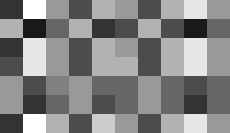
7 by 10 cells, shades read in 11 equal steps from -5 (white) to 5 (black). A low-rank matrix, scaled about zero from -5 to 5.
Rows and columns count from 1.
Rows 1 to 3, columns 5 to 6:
-2 -1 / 3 2 / -2 -1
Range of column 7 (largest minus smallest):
4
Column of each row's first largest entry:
1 2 1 1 2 2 1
